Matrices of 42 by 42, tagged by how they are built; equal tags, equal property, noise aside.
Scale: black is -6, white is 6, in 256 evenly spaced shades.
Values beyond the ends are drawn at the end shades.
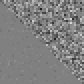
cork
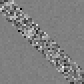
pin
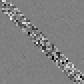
pin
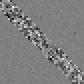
pin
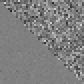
cork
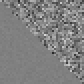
cork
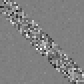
pin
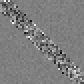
pin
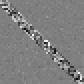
pin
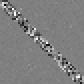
pin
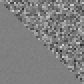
cork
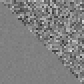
cork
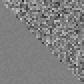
cork
